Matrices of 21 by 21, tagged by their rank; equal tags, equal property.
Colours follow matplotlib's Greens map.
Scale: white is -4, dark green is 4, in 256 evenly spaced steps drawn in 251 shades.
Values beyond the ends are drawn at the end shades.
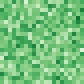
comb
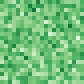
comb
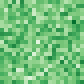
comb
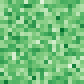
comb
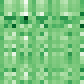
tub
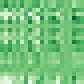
tub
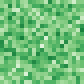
comb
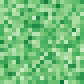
comb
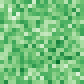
comb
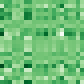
tub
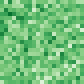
comb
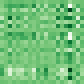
tub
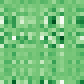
tub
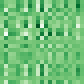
tub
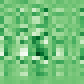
tub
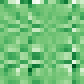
tub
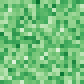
comb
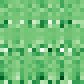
tub
